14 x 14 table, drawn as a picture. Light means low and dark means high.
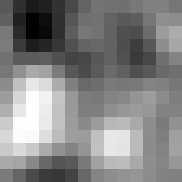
On average the colour sits 50% of the way up the scale. The histogram is bell-shaped. The top left is the ninth with the highest average. There are no lone odd cells.
